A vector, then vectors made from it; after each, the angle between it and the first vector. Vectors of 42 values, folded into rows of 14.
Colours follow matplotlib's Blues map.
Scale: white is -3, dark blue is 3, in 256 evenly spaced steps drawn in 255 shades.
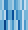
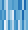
nearly opposite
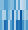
partly aligned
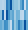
partly aligned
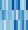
partly opposed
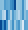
partly aligned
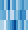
partly opposed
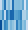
partly aligned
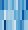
orthogonal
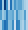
partly aligned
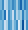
nearly opposite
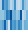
partly aligned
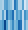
nearly parallel
